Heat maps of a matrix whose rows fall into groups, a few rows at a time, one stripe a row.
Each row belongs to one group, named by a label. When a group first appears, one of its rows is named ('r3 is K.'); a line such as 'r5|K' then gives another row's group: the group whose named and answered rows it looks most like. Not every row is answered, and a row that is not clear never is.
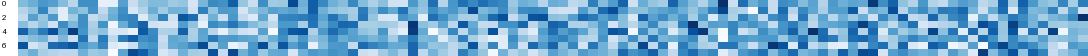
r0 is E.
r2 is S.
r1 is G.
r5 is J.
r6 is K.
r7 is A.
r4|K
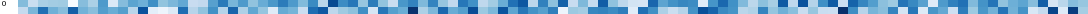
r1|G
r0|J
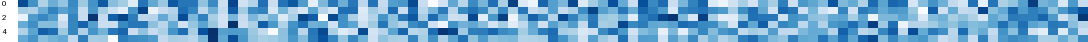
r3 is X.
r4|G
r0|K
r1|A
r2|S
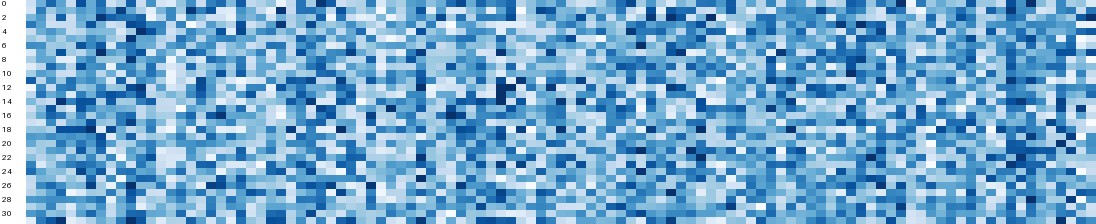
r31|S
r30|X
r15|G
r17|J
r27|S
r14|K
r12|S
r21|A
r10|G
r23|K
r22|J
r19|E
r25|J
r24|X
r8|G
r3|X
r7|S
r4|A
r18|K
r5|J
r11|K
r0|G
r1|S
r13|S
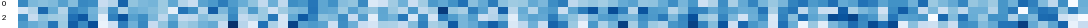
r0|E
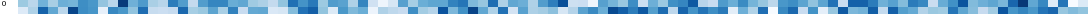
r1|A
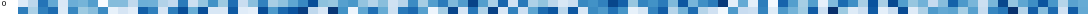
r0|A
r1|K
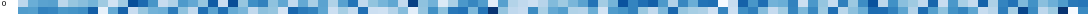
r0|A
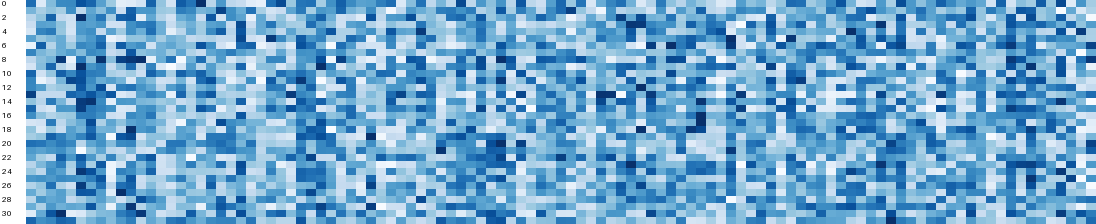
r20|E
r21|E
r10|K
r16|X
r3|A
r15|K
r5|X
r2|G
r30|S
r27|X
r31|E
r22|K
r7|E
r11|K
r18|J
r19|E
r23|A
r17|J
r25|E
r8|S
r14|X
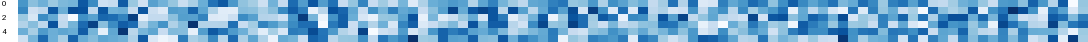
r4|E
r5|G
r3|S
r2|S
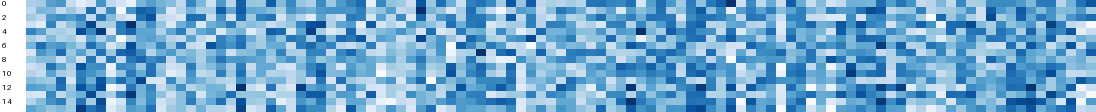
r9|A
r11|S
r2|A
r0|A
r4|X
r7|S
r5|J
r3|J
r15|X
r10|A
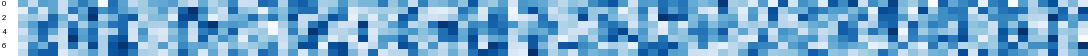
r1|S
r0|X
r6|S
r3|G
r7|S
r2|S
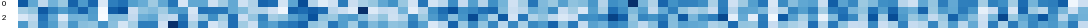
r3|K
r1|E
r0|X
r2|A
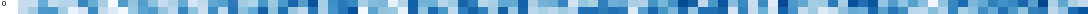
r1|A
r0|J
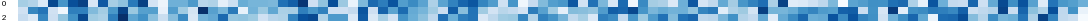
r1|G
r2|J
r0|K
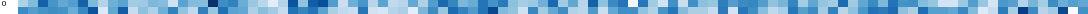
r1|E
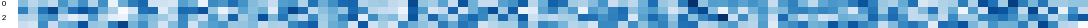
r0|J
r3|J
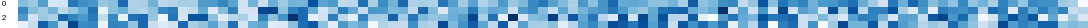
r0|G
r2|K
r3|A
